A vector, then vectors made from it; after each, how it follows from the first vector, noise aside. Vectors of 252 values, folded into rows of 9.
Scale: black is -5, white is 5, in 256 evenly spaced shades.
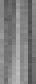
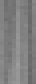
shrunk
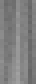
shrunk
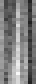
scaled up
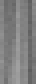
shrunk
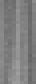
shrunk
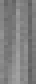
shrunk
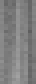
shrunk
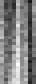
scaled up
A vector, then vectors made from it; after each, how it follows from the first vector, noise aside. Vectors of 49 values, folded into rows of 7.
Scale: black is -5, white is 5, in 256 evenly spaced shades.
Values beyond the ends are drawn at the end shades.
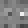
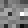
scaled up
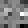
scaled up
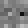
negated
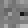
negated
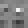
wrapped around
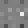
partly zeroed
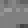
partly zeroed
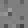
partly zeroed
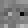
negated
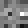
scaled up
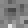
wrapped around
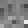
wrapped around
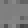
partly zeroed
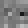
negated
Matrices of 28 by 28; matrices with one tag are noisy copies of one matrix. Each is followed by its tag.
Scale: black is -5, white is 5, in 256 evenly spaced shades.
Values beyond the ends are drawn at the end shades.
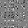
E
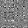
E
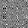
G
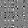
E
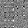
E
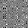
G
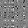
E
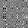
G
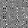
G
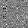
G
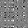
E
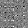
E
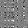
E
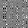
G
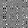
G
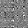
E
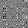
G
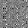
G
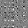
E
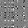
E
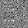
E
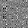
G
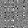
E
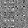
E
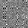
G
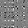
E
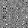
G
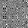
G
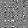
E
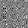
G
